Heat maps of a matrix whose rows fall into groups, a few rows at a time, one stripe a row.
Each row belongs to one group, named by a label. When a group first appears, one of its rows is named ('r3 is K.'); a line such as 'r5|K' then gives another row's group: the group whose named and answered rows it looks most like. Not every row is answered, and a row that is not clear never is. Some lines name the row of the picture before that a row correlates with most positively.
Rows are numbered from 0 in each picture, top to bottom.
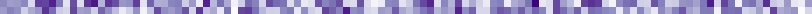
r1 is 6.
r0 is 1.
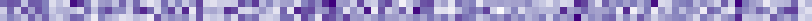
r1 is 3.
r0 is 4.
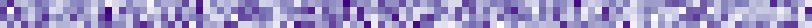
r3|3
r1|4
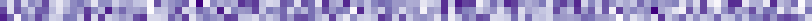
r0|6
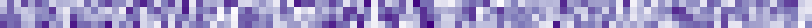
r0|3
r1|6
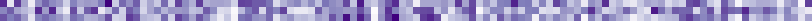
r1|1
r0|4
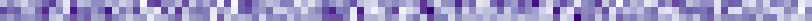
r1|4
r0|6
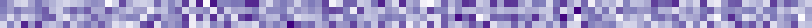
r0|6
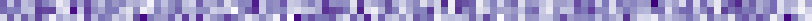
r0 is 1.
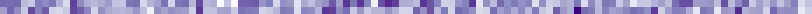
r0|4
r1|6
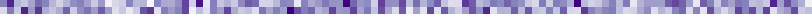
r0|6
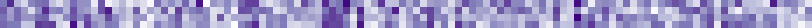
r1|4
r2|1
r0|6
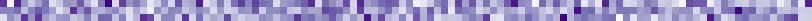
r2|3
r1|1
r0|4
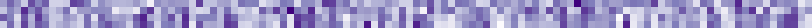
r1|3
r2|3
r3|3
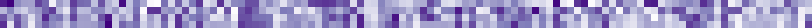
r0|4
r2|4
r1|6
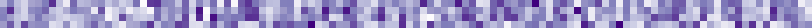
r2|6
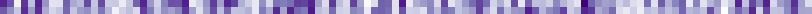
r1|3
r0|3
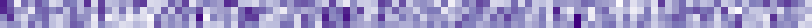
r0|3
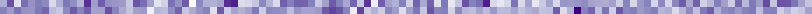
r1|1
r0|3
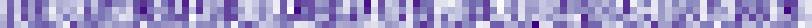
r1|3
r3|6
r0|3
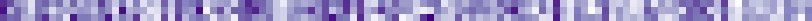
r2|4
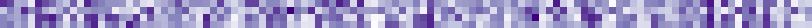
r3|1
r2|1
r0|1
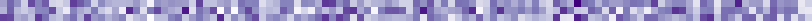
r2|1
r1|6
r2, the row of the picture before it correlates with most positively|0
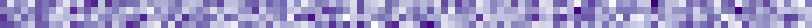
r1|1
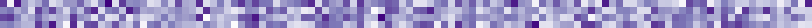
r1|1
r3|1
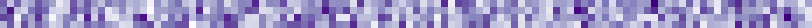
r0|1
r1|6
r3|3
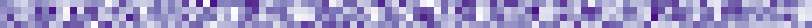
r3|4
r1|1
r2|6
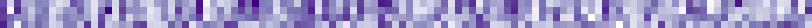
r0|4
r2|4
